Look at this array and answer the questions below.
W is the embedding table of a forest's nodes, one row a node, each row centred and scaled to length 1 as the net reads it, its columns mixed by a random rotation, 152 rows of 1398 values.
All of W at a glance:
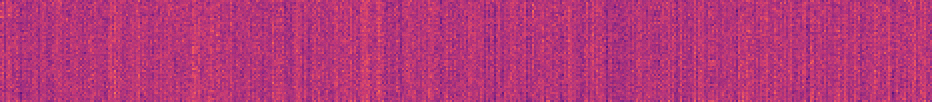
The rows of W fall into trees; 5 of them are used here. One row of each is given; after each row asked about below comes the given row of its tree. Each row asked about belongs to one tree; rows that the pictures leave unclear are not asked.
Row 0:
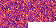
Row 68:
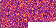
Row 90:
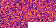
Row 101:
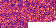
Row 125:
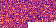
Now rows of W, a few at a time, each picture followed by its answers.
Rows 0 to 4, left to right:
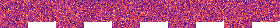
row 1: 125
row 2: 125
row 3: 90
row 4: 125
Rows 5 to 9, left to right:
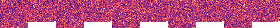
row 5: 90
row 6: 90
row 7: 68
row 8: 0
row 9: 68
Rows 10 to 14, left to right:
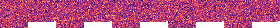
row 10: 68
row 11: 125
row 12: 125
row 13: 0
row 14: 125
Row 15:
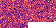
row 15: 0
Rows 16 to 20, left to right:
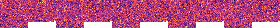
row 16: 68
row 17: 0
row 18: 68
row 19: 90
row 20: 0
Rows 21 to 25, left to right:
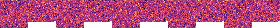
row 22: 0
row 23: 0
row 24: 90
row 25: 90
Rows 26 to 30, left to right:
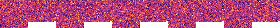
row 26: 68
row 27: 125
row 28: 125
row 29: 90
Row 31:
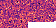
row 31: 125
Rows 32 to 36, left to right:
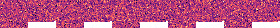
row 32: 90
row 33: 125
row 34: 125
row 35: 90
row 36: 68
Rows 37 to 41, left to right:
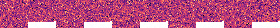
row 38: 68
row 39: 125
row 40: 90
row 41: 0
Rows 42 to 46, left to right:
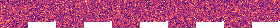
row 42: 125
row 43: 68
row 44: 0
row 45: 0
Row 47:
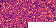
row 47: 125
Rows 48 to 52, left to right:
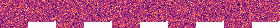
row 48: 68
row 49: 90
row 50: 0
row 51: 90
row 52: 90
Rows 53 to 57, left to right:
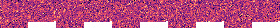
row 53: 101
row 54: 0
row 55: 125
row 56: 0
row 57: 68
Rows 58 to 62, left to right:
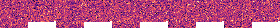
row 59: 0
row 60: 101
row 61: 68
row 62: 68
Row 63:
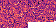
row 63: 125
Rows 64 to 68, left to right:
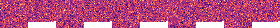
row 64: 68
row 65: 0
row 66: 90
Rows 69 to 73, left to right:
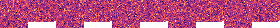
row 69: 0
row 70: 0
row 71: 68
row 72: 101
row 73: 90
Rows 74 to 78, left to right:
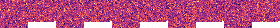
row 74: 0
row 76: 90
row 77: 68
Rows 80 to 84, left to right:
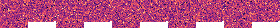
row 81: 125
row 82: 68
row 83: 90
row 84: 90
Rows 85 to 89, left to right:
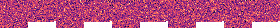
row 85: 125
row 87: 125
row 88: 68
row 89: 125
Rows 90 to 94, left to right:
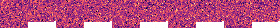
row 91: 0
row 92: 0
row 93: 0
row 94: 0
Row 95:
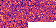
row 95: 125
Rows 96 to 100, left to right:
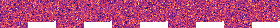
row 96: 90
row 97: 90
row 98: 0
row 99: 68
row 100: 0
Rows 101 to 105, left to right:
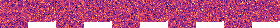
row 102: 0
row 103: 90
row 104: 0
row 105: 125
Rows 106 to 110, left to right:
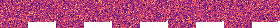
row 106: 125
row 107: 68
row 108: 90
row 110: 125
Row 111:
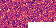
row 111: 0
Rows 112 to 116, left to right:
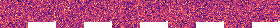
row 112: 101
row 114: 0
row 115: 125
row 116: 125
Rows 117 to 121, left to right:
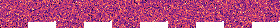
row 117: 68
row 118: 90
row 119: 0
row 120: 125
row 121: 90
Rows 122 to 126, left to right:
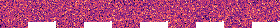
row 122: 68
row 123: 68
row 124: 125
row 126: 0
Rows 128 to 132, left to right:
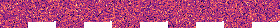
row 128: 125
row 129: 68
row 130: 125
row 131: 68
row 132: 90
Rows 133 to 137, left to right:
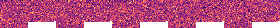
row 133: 125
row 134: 0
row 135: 125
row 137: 101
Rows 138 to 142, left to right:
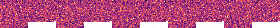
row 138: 125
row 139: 125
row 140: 0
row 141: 125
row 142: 0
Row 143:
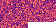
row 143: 90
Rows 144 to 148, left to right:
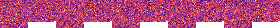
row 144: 125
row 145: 0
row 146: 0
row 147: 0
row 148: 125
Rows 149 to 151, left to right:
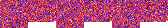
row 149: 101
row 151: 0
